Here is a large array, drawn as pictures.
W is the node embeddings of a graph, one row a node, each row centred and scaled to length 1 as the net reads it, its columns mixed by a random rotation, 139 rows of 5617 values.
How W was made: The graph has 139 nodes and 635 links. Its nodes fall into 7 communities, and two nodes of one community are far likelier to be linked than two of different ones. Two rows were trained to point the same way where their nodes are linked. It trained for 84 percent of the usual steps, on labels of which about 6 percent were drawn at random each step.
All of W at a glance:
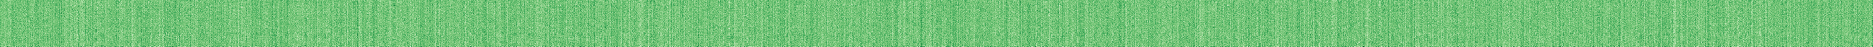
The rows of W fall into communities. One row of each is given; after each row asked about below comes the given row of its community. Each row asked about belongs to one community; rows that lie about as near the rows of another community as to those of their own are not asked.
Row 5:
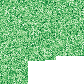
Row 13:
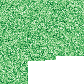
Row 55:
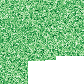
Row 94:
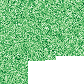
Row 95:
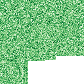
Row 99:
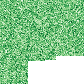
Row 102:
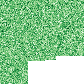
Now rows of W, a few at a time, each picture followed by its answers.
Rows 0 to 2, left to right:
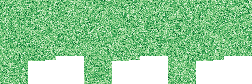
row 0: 13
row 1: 102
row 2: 55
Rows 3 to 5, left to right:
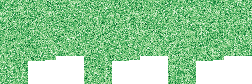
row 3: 13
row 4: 99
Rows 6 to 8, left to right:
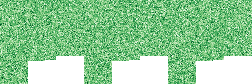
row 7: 55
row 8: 13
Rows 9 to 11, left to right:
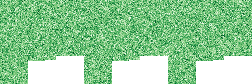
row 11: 13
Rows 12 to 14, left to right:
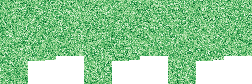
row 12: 102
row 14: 95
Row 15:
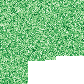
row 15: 95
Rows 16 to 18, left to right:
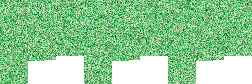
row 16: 102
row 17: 102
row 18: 94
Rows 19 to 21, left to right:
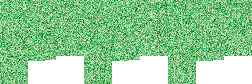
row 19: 5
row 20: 99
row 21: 99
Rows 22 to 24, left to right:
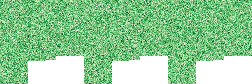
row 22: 13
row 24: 55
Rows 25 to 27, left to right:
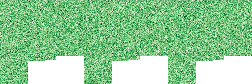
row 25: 13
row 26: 95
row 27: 55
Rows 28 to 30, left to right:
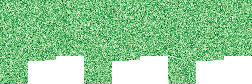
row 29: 5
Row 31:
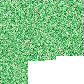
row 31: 95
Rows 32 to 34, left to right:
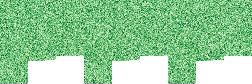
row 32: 95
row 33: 95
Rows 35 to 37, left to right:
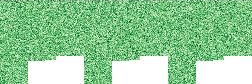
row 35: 94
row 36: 94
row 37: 13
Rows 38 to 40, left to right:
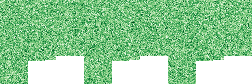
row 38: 99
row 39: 95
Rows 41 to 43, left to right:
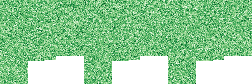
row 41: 5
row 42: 95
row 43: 55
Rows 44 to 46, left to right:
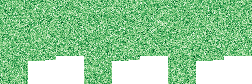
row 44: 95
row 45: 5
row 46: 99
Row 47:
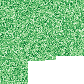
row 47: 102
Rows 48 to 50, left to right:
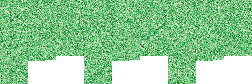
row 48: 102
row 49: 13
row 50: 95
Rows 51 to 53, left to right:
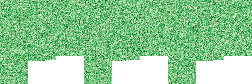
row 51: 13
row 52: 94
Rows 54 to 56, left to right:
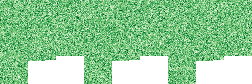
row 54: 55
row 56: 5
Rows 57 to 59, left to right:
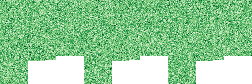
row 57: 13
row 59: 99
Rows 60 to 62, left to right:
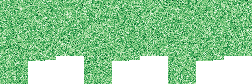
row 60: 99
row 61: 94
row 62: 102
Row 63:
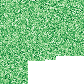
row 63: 95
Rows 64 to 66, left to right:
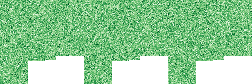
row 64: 13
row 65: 55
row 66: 102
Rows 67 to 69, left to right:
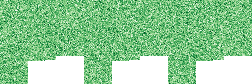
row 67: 94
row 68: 55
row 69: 99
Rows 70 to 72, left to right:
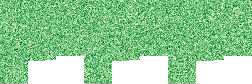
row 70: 94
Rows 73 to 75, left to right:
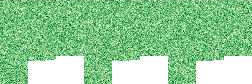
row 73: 102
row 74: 5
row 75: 5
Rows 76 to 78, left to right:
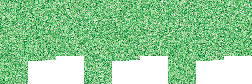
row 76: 94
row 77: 55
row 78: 95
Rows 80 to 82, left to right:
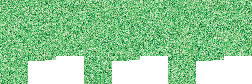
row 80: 5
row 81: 94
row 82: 99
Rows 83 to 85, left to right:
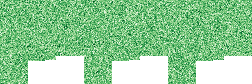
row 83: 13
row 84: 102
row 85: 99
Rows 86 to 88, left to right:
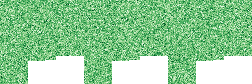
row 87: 95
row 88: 94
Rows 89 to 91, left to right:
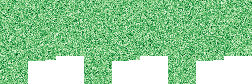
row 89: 55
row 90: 5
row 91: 94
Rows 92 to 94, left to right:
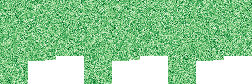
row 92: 95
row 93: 95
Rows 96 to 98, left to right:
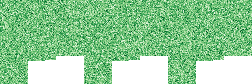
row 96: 55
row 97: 55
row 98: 99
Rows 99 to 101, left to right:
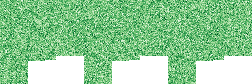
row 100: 55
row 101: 5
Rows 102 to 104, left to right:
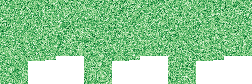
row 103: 55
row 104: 55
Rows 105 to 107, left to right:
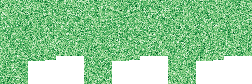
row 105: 55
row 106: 55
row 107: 95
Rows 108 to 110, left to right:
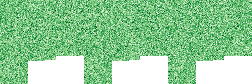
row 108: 95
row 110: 102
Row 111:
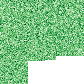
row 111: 94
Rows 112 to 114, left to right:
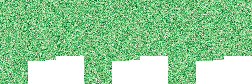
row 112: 13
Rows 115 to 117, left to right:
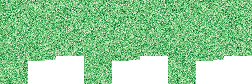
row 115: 95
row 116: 95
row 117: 95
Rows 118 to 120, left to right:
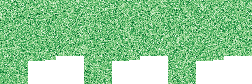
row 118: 94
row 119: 94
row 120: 95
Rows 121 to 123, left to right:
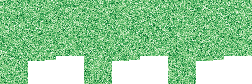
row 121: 5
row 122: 102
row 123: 95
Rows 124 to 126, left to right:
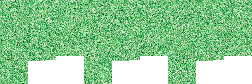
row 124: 13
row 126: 94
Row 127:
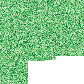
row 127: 13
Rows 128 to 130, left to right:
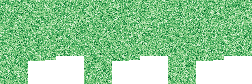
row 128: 5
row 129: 55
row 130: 55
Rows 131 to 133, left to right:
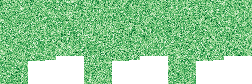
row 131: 99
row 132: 94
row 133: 102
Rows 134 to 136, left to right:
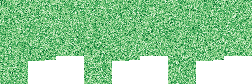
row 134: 102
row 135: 55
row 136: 55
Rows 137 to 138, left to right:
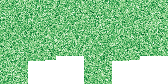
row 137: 55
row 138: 94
